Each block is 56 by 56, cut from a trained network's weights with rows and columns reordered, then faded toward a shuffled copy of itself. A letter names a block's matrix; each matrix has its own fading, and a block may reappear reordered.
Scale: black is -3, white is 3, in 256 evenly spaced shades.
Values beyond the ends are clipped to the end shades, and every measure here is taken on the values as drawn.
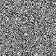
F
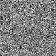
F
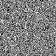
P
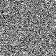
P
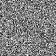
F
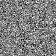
P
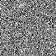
F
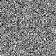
F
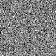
F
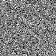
P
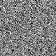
F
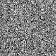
F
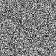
F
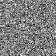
F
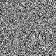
F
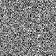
F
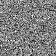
P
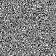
P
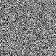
F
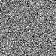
P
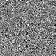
P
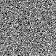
P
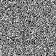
P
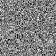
F
